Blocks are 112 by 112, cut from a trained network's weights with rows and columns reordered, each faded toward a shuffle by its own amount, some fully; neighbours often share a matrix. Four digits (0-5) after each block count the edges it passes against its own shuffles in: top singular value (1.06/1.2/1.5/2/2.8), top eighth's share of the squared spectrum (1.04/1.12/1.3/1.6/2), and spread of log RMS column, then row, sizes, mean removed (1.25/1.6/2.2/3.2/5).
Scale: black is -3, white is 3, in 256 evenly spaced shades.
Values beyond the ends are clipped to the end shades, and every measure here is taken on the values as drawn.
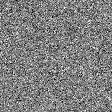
2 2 0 0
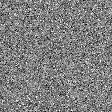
2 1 0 0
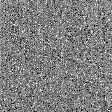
1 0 0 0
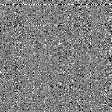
4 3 2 2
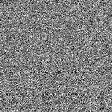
3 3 1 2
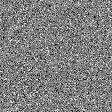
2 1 0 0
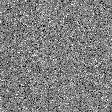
0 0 0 0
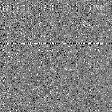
4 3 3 2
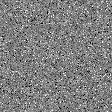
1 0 0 0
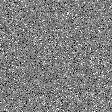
0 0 0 0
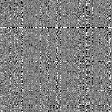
4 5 4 2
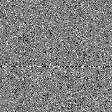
3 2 1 1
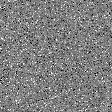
1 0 0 0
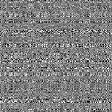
4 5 1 4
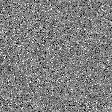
1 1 0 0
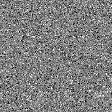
3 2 0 2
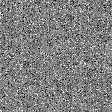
2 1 0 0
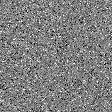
0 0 0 0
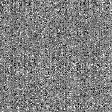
3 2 0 2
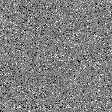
2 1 0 1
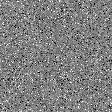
2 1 0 0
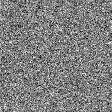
2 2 0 1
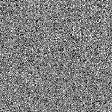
3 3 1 2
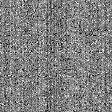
3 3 1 3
